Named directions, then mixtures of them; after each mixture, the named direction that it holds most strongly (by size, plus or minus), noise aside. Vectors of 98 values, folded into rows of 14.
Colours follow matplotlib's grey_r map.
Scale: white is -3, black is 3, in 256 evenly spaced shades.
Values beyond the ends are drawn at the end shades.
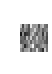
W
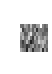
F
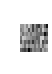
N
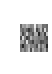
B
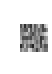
N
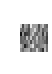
W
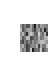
B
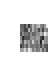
N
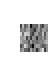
W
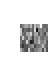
F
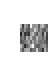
W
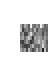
F
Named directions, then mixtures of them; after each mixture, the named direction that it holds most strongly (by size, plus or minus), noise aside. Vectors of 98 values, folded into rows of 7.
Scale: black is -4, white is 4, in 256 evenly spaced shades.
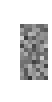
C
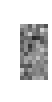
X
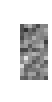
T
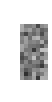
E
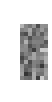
E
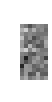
T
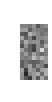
C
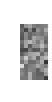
T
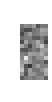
T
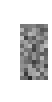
C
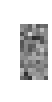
X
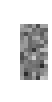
E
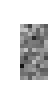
T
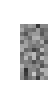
E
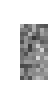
X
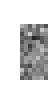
X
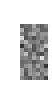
C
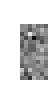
X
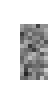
E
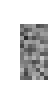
C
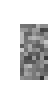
X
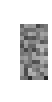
C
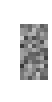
C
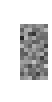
C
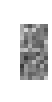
T
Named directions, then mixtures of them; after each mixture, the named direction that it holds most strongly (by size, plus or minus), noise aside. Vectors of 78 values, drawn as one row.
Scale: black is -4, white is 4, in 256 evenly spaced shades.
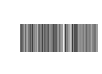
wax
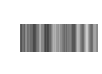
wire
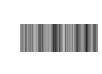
wire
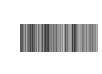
wax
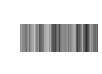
wire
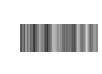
wire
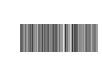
wax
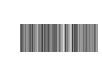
wax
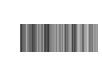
wire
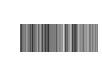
wax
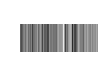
wax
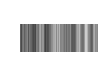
wire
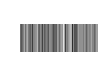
wax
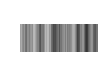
wire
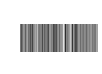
wax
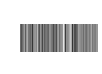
wax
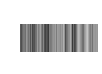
wire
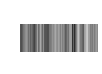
wire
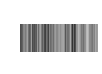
wire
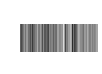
wax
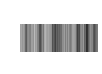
wire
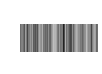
wax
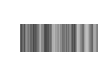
wire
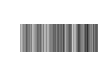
wire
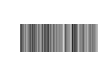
wax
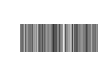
wax
